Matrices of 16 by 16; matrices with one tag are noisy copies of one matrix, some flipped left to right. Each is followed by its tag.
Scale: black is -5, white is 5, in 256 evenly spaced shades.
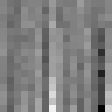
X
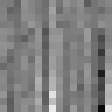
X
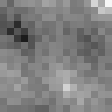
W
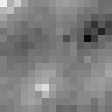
W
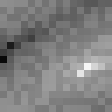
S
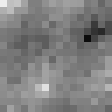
W
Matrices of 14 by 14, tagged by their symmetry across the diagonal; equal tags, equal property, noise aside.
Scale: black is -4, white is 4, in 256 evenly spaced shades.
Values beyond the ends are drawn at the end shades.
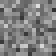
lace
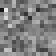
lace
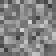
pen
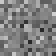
pen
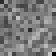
pen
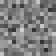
lace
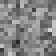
lace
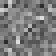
pen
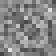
pen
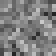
pen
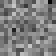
lace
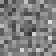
pen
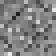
pen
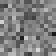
lace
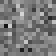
lace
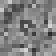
pen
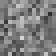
lace
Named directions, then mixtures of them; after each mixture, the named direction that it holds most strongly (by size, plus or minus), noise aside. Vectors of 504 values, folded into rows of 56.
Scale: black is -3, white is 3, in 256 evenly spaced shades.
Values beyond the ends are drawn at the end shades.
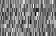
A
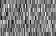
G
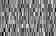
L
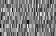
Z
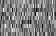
A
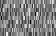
A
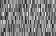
G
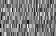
Z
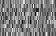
A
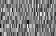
Z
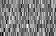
L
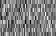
G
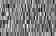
G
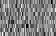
L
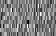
Z
